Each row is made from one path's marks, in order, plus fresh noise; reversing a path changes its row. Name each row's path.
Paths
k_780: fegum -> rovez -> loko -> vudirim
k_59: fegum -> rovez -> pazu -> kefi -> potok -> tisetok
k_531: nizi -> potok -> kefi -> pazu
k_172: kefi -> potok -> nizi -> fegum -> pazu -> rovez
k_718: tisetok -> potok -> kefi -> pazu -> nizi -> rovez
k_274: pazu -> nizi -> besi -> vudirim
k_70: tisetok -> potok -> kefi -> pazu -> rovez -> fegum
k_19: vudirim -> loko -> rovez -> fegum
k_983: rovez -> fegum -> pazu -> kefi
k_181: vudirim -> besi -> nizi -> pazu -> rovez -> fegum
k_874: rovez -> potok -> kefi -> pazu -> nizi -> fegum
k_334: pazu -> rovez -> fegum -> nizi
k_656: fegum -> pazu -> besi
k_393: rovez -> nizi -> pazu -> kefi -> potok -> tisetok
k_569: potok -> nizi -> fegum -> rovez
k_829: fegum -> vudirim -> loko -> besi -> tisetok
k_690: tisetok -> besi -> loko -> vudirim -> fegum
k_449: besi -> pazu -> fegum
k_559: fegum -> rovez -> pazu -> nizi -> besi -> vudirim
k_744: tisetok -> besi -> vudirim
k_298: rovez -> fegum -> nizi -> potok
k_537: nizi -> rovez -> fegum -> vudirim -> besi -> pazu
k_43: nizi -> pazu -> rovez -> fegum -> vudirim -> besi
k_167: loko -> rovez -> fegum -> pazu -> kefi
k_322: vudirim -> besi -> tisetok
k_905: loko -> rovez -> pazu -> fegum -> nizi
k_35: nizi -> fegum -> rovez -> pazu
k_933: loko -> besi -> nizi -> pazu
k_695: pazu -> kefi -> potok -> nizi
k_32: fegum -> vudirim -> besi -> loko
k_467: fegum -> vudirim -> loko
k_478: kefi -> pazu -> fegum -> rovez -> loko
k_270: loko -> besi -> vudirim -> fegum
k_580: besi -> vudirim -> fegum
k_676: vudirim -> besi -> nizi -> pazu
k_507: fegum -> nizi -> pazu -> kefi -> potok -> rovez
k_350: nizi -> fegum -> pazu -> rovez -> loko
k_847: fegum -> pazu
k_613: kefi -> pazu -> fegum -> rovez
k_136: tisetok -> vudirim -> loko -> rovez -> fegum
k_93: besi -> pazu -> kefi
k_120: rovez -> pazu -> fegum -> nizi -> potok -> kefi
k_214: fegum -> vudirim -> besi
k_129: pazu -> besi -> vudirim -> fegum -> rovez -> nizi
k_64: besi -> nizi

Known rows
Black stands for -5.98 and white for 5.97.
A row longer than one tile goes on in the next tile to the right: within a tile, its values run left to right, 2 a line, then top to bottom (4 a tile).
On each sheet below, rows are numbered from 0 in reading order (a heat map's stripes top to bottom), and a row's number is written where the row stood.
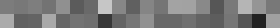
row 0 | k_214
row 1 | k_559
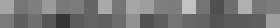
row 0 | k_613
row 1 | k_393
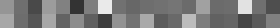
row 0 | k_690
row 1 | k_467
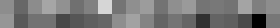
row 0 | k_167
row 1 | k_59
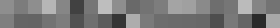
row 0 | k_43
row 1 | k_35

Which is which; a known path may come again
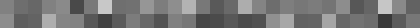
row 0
k_136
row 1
k_874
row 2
k_214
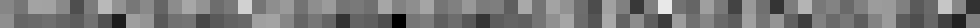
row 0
k_559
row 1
k_167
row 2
k_59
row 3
k_613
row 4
k_690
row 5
k_744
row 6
k_569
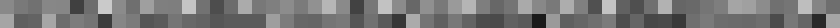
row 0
k_580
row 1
k_393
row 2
k_43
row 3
k_120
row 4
k_718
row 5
k_35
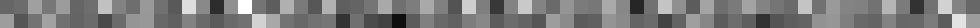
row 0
k_780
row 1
k_933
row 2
k_70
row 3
k_274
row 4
k_181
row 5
k_478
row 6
k_64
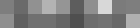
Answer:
k_905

